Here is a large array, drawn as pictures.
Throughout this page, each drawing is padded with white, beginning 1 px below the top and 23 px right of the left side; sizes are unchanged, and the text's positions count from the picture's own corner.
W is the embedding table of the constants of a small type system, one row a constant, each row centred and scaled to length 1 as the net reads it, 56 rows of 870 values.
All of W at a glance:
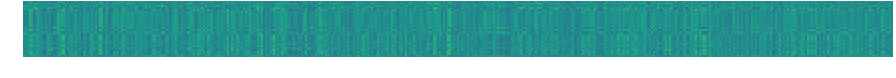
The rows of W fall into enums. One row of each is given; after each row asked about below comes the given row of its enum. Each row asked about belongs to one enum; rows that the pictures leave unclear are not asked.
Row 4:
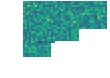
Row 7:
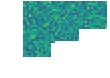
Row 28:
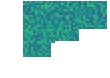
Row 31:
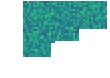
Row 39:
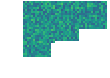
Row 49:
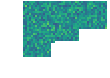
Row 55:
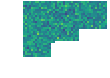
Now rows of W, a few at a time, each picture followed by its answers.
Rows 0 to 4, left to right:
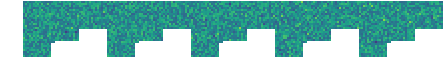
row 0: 31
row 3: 7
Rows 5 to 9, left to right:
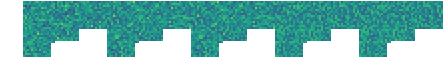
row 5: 55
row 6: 7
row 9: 28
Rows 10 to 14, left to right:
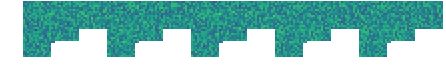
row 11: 39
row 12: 31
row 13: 28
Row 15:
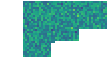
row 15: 31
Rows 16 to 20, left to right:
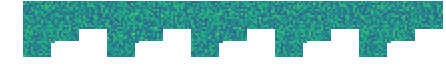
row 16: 28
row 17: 31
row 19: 28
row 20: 28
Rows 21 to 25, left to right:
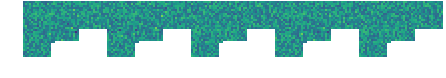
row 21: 31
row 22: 31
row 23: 28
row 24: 31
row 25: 28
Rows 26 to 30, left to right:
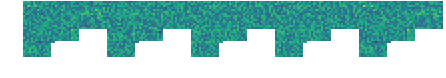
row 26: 4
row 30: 4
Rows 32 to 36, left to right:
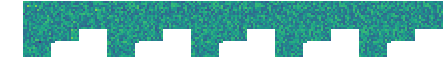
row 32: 4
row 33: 39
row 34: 39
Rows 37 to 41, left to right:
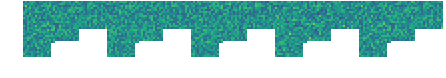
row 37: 49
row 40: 55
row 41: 49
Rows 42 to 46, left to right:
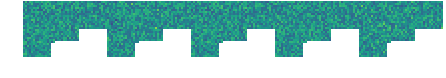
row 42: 39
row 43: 31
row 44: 39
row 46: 49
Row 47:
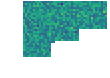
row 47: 31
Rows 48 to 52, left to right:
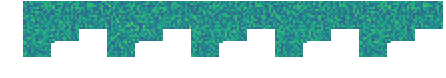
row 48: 39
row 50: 28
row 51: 28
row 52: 39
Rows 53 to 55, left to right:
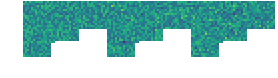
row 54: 4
